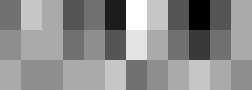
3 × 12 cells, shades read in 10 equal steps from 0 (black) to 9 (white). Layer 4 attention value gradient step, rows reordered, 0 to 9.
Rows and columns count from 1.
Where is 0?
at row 1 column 10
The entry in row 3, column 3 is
5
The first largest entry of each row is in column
7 7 6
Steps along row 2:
up same down up down up down down down up up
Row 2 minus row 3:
-1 1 1 -2 -1 -4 4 1 -2 -5 -2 1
